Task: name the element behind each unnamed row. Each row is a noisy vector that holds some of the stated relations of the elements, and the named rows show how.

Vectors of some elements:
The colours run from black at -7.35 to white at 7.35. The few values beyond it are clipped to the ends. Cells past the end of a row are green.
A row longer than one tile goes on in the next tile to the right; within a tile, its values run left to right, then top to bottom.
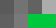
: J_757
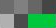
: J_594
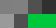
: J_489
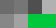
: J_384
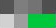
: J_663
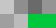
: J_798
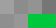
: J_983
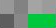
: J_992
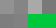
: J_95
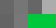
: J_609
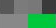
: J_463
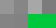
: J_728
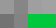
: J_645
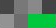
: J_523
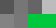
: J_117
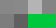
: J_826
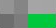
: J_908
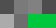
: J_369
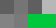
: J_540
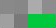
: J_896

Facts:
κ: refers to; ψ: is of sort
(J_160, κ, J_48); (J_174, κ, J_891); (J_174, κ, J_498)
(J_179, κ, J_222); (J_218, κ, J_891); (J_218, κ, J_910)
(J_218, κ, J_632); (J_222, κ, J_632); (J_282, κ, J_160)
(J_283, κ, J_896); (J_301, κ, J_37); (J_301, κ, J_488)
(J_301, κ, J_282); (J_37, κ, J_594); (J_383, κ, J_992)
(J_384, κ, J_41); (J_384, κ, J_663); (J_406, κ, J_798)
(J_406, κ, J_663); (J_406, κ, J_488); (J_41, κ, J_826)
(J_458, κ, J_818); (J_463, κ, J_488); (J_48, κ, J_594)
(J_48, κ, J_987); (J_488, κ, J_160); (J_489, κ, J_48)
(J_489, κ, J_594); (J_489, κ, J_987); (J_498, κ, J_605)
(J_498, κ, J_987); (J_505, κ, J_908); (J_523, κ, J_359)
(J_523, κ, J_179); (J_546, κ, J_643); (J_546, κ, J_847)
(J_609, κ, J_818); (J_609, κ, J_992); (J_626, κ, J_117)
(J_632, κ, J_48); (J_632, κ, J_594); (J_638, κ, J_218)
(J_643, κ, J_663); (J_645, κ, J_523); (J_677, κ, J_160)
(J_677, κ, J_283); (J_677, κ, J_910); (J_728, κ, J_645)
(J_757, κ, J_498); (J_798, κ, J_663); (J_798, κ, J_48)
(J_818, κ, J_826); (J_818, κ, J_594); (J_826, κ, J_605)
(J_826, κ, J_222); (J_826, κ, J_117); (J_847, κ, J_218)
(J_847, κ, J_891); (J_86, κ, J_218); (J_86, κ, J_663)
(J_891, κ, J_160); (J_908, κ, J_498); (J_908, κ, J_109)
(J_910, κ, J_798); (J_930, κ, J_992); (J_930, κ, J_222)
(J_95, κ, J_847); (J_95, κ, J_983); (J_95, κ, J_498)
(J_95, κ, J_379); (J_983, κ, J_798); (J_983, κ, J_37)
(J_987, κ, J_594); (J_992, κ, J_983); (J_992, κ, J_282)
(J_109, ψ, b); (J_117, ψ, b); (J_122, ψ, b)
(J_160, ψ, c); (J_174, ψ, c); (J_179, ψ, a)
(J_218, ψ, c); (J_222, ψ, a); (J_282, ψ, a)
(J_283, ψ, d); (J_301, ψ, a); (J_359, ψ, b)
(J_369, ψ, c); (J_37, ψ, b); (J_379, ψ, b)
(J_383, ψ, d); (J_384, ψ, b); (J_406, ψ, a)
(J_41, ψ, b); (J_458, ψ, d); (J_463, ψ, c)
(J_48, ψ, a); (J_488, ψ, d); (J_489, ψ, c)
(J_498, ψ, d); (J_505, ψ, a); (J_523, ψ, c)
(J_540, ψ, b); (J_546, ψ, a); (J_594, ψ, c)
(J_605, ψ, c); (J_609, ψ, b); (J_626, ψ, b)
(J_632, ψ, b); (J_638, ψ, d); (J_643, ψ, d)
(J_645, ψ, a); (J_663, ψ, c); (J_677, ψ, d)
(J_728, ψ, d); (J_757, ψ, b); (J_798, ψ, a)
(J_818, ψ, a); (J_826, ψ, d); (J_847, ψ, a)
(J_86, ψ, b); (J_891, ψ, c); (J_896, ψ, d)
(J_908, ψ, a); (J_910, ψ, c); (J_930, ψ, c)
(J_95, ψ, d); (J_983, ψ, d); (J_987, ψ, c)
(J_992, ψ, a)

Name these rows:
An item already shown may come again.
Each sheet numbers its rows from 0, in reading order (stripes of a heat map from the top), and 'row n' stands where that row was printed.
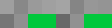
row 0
J_546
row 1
J_301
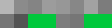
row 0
J_818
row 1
J_458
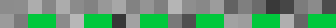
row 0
J_896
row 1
J_406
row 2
J_282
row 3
J_818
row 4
J_910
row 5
J_605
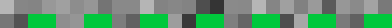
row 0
J_818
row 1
J_983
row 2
J_826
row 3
J_987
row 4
J_826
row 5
J_488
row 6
J_498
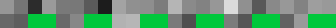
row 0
J_632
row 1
J_160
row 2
J_643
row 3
J_818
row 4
J_48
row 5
J_847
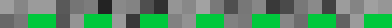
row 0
J_222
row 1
J_891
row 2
J_987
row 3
J_638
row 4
J_174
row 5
J_930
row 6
J_847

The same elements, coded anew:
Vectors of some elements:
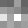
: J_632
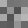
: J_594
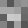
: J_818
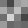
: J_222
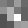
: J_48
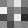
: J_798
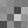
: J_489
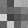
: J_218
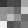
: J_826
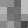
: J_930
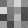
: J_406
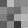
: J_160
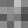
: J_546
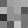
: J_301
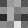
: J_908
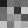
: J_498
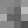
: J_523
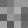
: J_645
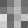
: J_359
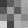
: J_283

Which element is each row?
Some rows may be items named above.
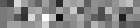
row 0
J_847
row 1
J_37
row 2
J_282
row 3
J_174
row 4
J_663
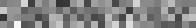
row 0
J_992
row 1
J_891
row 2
J_638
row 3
J_891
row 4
J_983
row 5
J_523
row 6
J_594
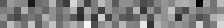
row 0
J_174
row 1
J_677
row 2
J_847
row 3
J_643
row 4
J_174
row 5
J_896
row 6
J_910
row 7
J_488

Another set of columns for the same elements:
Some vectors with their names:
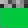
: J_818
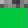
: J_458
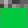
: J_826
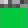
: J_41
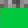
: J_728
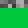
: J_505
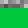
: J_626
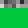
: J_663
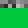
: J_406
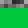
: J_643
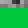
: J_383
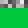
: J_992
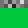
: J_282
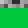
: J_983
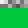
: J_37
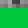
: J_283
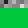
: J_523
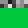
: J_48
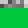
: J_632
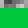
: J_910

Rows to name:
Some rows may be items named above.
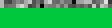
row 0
J_910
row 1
J_847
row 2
J_488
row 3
J_992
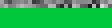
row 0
J_930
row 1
J_174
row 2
J_406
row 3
J_798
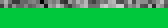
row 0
J_826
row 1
J_498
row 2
J_891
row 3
J_910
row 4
J_594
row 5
J_301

